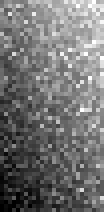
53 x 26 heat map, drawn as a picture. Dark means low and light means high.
The histogram is bell-shaped. There is an overall slope up to the top right. Neither half mirrors the other. The top right is the ninth with the highest average.
